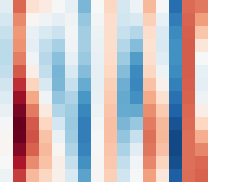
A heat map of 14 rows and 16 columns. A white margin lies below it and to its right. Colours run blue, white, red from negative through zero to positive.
The bottom left is the ninth with the highest average. There is no overall slope. The grain runs up and down. Overall the values sit about 50% of the way up the scale.
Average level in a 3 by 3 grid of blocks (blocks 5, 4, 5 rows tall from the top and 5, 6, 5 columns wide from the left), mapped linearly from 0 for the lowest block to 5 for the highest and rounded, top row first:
213
303
514
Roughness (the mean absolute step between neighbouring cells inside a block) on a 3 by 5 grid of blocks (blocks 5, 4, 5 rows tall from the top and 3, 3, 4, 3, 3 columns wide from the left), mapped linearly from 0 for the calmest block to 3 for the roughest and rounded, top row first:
20112 | 20123 | 20112
